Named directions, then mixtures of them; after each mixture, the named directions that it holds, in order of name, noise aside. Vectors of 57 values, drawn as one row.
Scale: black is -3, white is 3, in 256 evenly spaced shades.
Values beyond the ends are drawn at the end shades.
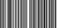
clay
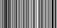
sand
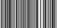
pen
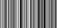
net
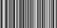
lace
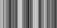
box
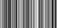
box, sand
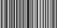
clay, lace, pen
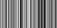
net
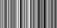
net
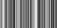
box, lace, net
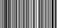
sand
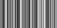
lace, net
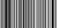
lace, pen, sand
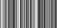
box, net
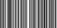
clay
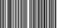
clay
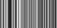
box, clay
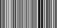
pen
